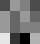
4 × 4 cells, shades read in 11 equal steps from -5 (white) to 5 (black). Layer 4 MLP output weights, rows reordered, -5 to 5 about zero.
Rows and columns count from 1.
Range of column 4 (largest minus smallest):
4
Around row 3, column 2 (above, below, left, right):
1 3 -1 0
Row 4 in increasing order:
-4 -2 3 5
